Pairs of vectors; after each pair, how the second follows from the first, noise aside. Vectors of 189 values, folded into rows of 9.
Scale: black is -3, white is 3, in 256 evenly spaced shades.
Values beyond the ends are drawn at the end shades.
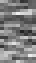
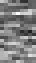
copied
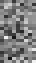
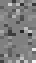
partly zeroed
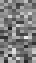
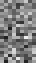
copied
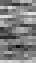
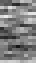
copied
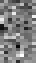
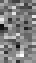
copied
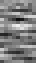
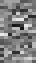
sign-scrambled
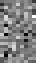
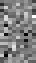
copied
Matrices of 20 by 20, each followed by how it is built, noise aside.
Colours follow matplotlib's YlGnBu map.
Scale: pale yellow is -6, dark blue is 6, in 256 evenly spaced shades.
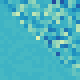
upper triangular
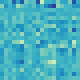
low rank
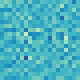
low rank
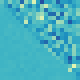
upper triangular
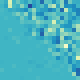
upper triangular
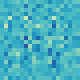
low rank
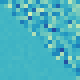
upper triangular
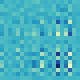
low rank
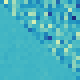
upper triangular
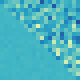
upper triangular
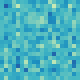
low rank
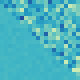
upper triangular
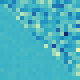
upper triangular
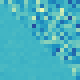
upper triangular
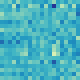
low rank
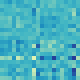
low rank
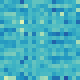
low rank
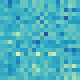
low rank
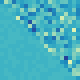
upper triangular
